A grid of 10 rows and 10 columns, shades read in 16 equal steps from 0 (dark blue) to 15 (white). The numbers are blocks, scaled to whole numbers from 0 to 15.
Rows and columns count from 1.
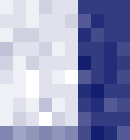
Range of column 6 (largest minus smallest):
8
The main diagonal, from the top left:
14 13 12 12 13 15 1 1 2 4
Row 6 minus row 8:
-1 1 1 2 0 2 2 1 -3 0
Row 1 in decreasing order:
14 14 13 13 13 12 2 2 2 2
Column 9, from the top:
2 2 2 1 1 1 2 4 2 1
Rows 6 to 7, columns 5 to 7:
14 15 4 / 13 13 1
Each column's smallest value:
7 9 8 7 8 7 0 0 1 2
